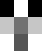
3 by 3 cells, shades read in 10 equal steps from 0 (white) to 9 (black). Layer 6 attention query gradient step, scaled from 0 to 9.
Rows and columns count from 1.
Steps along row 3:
up down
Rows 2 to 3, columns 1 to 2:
2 5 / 0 6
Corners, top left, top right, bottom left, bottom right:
9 9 0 0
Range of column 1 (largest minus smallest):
9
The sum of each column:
11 11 11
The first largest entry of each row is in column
1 2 2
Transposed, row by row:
9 2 0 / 0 5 6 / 9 2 0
